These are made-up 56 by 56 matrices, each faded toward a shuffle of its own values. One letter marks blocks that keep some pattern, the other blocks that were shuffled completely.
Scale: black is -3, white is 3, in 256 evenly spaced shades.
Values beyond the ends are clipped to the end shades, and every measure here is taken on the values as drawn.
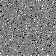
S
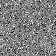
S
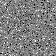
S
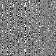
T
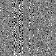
T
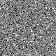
S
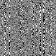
T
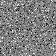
S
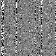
T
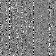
T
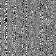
T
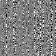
T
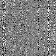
T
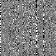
T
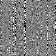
T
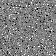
S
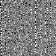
T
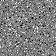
S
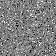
S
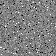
S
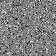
S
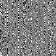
T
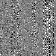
T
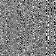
T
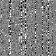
T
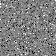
S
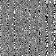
T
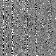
T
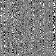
T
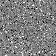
S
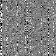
T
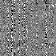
T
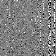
T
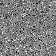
S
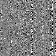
T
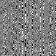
T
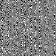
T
